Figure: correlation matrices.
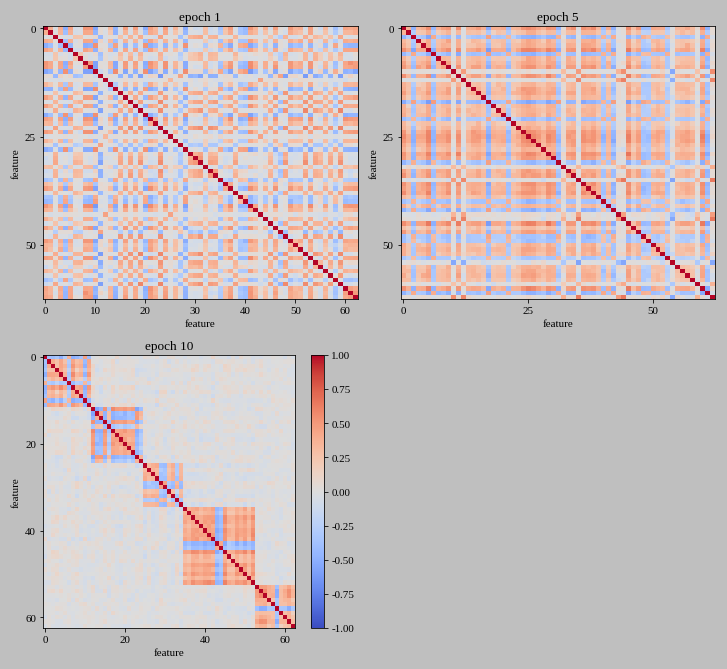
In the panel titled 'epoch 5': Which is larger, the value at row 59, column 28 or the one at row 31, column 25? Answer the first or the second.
the first
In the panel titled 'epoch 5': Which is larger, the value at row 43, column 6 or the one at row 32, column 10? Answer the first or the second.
the second
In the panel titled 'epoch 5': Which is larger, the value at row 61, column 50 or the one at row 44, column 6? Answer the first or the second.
the second
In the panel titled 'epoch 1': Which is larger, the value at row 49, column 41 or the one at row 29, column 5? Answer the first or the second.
the first
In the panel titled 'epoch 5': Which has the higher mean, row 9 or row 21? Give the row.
9
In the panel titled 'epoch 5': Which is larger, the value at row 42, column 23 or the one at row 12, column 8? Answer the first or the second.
the second
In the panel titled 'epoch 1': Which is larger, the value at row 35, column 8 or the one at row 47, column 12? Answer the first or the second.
the second
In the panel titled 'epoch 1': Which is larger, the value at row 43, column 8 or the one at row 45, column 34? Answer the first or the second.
the second
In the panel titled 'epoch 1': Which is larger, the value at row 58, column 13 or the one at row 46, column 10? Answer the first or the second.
the first
